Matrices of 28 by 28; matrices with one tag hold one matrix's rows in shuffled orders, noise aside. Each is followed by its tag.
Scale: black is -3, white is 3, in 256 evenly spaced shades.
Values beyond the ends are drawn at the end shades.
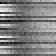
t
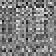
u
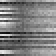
t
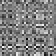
u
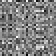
u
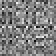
u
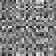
u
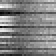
t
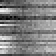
t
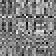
u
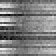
t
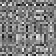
u
